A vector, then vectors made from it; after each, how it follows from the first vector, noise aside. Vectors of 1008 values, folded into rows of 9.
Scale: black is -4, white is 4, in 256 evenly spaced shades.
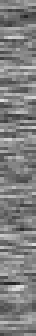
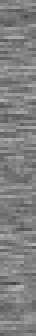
shrunk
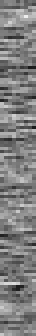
negated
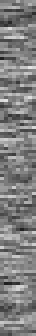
copied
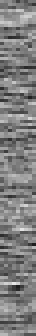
negated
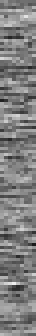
negated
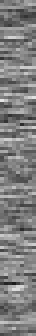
copied
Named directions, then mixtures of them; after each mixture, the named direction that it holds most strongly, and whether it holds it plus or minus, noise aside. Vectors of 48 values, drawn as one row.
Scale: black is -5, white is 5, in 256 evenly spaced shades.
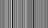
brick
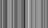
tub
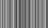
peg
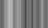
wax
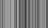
peg, plus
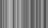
wax, plus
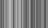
wax, plus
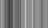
wax, minus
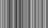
peg, plus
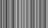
peg, minus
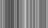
wax, minus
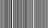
brick, minus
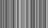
peg, minus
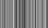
peg, plus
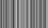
peg, minus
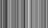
tub, plus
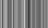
tub, minus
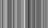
tub, minus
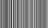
brick, minus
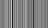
brick, plus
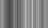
wax, minus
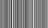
brick, minus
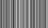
peg, minus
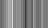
wax, plus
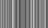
peg, plus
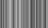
peg, minus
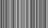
peg, minus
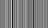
brick, plus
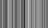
tub, plus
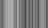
wax, plus
